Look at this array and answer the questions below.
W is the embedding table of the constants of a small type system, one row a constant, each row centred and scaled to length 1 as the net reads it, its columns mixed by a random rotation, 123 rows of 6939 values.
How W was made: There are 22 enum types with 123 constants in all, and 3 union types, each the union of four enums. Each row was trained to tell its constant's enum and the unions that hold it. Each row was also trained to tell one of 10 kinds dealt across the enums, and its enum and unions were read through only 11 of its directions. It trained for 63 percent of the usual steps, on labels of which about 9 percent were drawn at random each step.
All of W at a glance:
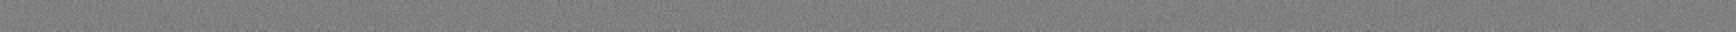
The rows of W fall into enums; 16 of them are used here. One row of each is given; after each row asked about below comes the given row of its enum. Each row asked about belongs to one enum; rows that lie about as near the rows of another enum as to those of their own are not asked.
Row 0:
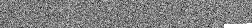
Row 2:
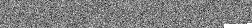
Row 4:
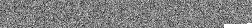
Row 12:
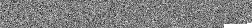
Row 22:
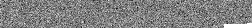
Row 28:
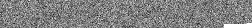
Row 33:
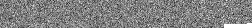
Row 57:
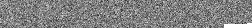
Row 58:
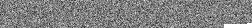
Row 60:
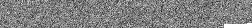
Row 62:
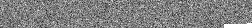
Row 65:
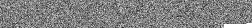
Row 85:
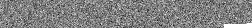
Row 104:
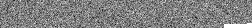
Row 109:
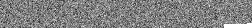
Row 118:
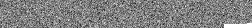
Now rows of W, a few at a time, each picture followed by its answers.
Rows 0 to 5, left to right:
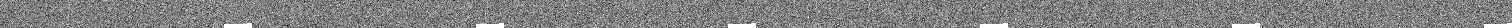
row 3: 4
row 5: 22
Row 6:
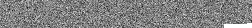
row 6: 58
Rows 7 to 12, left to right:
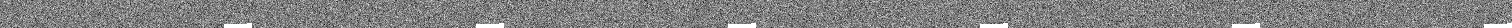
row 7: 118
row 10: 2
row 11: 58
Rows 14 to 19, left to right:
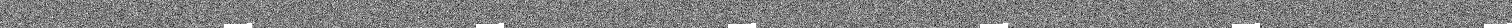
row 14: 4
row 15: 65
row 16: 4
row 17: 65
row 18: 109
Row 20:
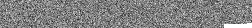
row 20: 58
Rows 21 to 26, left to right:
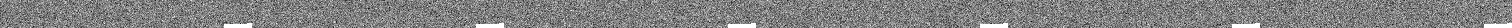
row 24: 2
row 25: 58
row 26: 104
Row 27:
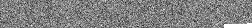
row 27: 62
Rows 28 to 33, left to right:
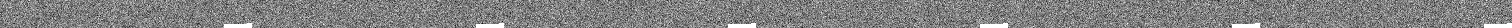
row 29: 65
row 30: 22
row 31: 62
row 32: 57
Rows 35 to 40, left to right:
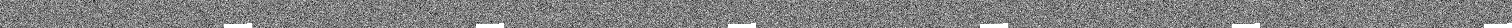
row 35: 33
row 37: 12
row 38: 4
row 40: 57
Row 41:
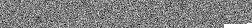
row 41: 4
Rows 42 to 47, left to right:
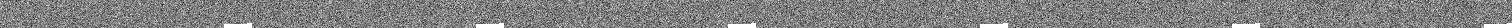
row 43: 22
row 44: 2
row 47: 65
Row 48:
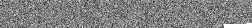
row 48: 33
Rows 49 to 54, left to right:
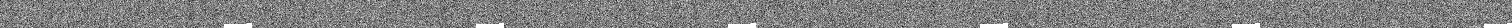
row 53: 33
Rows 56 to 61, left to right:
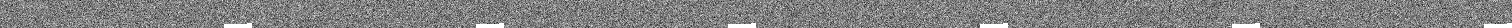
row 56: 118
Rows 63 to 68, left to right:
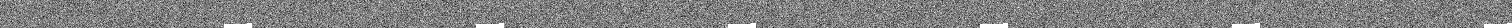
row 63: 60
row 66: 118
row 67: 28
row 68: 85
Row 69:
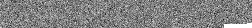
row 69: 12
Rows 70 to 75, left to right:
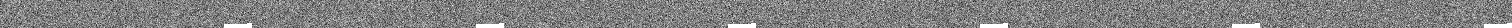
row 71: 60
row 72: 33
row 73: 60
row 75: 22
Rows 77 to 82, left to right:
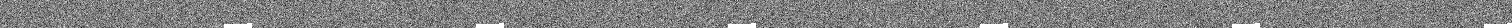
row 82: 58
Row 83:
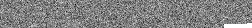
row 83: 62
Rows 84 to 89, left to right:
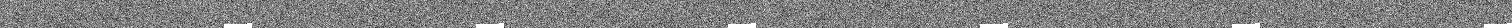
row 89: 57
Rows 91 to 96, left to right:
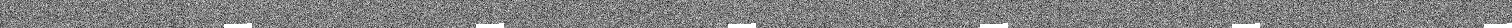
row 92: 118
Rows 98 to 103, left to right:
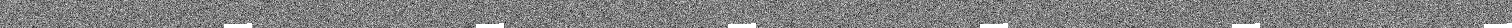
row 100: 118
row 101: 57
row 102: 85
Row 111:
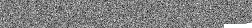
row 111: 22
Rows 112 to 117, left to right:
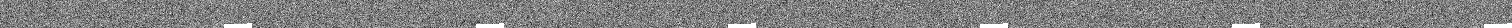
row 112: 62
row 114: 12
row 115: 0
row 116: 104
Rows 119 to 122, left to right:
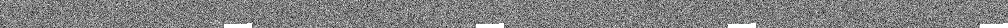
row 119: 60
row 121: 57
